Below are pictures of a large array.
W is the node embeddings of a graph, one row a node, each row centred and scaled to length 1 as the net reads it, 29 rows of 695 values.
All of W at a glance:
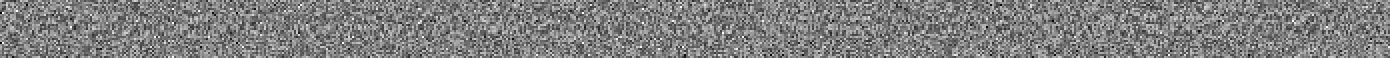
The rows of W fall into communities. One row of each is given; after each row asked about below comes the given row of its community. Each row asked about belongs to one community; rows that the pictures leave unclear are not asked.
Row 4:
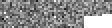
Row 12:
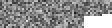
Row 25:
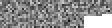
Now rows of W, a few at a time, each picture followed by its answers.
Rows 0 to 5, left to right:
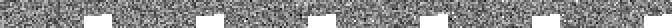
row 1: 4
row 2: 12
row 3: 4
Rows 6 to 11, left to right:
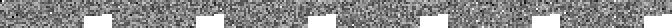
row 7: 25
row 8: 12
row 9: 12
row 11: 4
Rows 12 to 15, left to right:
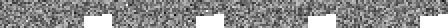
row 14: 12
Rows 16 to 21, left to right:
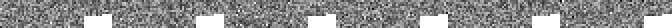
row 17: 4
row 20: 4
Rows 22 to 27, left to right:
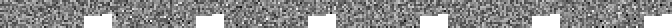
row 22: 25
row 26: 12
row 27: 25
